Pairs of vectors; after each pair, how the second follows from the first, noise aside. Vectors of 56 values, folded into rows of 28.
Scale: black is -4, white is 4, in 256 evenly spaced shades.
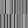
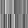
sign-scrambled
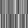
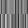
sign-scrambled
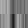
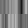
wrapped around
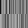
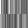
sign-scrambled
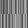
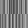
wrapped around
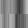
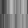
wrapped around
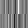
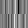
negated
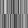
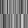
wrapped around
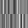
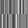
wrapped around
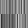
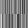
sign-scrambled
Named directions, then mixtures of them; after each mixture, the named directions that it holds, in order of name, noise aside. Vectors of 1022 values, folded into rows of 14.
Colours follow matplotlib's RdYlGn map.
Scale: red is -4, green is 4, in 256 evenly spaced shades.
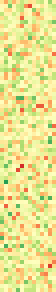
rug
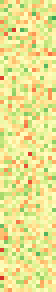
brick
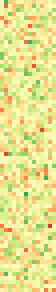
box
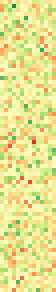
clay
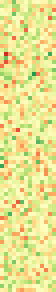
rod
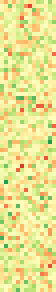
rug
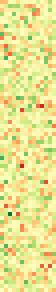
clay, rod, rug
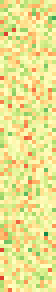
brick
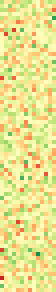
brick, clay, rod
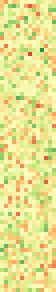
clay, rug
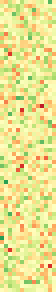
rod, rug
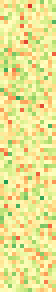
box, rug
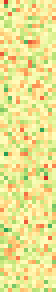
box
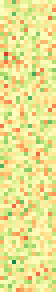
rod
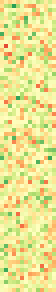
clay, rod, rug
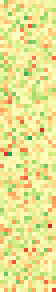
box, clay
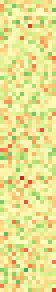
box, clay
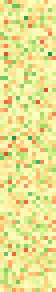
box, clay, rod
